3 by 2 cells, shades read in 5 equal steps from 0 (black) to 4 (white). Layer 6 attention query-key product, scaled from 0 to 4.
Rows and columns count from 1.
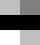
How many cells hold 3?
2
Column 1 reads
3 0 4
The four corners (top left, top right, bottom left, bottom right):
3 2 4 3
